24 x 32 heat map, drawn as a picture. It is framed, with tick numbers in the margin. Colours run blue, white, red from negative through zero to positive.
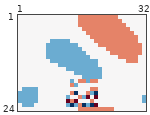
Values change most from cell to cell in the bottom middle. The top left is the calmest part. In the bottom middle lies a patch that is rougher than the rest. On average the colour sits 50% of the way up the scale.
